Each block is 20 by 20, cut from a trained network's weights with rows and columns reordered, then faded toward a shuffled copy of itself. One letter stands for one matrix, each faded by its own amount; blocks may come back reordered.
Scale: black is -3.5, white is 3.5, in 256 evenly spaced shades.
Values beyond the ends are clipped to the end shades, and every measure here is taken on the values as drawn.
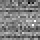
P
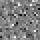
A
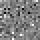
A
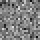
A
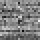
P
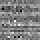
P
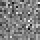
A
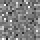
A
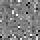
A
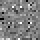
A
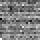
P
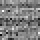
P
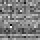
P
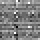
P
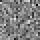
A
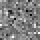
A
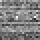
P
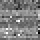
P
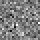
A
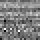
P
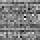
P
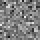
A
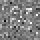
A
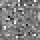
A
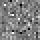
A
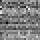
P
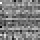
P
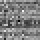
P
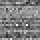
P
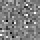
A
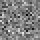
A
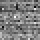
P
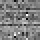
P
